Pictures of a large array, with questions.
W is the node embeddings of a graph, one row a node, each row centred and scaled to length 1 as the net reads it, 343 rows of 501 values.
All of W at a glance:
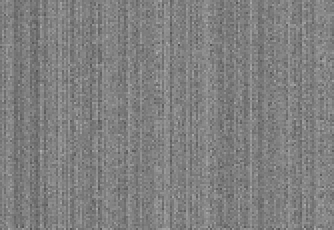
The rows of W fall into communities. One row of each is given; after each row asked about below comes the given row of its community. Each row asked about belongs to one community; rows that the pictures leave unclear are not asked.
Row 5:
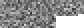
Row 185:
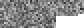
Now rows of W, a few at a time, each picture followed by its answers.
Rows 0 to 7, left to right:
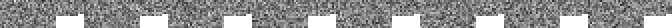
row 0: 5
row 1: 185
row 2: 185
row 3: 185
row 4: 185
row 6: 185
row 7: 185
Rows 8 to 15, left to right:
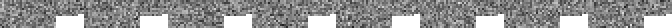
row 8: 5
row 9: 185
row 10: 5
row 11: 5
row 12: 185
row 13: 185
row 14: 185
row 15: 5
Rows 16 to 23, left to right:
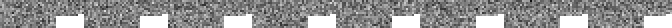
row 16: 5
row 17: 185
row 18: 185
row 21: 5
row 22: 185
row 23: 185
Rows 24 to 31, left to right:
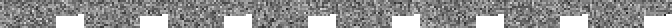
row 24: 5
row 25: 5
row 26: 185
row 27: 185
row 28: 185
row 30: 185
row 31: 185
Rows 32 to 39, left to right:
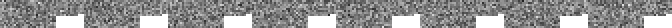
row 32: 5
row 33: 185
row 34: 185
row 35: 185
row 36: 5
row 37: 5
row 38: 5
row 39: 5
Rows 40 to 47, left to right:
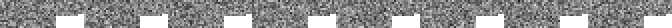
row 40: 185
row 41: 5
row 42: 185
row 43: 185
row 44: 5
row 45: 185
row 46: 185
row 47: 5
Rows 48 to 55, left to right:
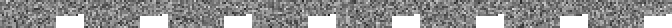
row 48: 185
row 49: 185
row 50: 5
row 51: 5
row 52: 5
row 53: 185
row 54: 5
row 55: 185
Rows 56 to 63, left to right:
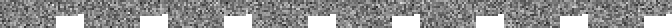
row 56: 185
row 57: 185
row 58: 185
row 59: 5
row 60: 5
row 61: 185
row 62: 5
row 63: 5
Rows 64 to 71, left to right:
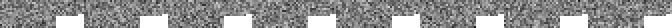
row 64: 5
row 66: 185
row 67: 185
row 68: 185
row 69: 5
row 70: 185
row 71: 185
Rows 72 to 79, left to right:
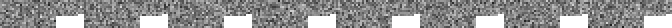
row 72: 5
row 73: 185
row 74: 185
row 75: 185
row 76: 185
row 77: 185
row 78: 185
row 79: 185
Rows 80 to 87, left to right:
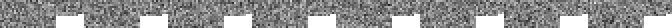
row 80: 185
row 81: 5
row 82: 185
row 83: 185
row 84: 5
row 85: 185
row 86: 185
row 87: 185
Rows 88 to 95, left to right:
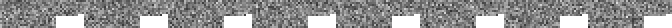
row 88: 5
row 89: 5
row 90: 185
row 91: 185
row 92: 185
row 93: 185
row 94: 5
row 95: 185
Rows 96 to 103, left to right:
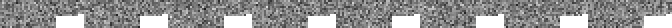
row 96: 5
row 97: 5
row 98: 5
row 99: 5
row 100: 185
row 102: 5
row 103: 185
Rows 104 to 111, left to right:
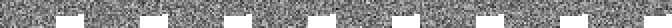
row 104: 185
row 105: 185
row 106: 185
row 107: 185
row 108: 5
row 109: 185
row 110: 5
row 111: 5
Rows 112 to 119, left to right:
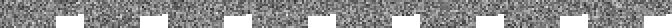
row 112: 185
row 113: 185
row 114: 185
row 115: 5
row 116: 5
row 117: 5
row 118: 185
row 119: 185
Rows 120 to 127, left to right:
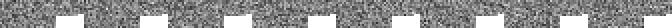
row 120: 185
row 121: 185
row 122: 185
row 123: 5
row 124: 185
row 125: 185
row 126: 5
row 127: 5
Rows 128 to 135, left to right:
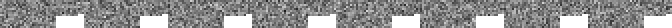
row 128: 5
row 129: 5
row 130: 185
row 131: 185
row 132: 5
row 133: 185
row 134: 185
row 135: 185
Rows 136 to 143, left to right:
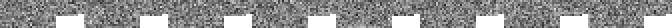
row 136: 5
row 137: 5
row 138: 5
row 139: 185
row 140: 5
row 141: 185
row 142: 185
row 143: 5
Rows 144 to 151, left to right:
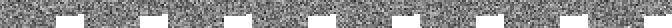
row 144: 5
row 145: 185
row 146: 185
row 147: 5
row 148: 5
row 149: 5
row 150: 185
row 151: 5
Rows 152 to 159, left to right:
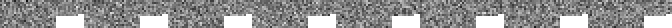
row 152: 185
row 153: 5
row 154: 5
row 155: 5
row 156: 5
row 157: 185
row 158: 5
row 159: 185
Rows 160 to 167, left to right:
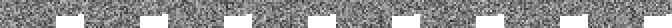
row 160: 5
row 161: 5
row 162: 185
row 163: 5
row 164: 185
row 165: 5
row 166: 5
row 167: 185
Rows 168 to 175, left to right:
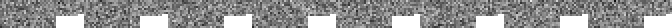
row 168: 185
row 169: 5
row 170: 5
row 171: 185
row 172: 5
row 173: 5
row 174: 5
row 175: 185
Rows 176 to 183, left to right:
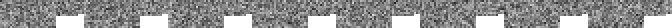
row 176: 5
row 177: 5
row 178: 5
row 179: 5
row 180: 185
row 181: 185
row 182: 185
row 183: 185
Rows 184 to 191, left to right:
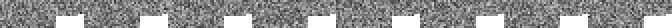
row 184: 185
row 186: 5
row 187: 185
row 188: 185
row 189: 185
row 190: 185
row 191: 185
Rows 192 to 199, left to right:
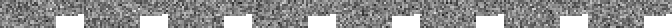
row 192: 185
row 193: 185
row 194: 185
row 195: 5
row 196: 5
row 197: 185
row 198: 185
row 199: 5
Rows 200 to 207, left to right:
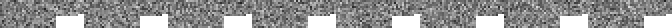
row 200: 185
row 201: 5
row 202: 185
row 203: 185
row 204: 5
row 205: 5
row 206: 185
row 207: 5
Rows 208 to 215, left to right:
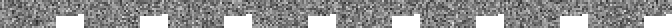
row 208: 5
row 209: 185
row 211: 5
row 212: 5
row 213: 185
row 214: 185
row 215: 5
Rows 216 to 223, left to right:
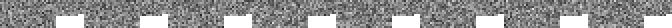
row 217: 5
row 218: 5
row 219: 5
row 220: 5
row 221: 185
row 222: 185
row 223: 5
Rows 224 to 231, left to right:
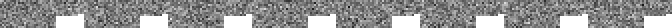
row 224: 185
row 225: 5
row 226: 5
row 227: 5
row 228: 185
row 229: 5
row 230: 5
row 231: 5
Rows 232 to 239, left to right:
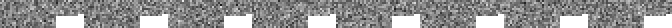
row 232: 185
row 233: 185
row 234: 5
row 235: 185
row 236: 185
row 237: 5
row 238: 5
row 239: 185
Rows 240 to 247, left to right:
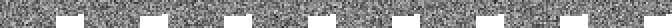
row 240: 185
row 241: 185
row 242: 5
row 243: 5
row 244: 5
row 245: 185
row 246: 5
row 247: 5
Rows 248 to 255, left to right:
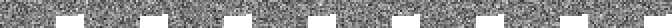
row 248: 185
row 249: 5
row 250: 185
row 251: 185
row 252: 185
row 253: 185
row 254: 5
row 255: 5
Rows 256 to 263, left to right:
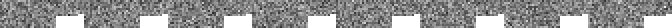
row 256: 185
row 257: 185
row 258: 5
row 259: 185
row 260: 185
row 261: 185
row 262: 5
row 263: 5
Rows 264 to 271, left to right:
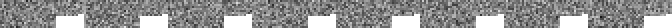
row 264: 185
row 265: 5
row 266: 185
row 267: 5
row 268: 185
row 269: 185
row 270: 185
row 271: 185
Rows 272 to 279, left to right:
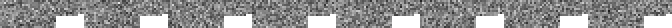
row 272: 5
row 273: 5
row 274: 185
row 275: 185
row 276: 5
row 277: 185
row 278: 185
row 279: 5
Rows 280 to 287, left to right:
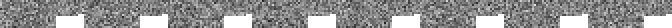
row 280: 5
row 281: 5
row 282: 185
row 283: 185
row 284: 185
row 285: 5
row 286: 185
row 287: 5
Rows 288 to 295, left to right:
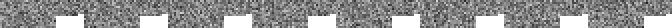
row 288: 5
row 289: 185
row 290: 185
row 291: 5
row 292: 5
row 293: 185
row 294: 5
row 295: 5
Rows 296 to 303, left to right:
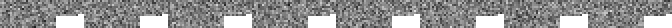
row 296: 5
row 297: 5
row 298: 185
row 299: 185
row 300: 185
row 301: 185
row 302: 185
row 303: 5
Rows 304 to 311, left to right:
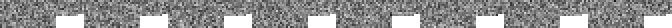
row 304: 185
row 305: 185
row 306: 185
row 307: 185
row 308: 185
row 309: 185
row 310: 185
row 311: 185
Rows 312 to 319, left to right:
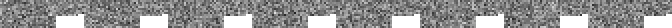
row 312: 5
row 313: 5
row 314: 185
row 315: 5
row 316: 185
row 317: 185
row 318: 185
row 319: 5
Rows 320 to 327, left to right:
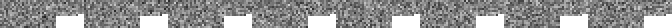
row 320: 185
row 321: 185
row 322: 185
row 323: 5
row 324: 185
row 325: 185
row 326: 5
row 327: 185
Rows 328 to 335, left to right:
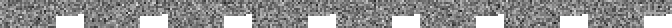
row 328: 5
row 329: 185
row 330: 185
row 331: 185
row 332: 5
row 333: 5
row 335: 185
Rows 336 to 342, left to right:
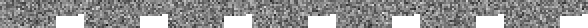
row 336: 5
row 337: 5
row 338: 185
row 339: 5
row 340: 5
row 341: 5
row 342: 185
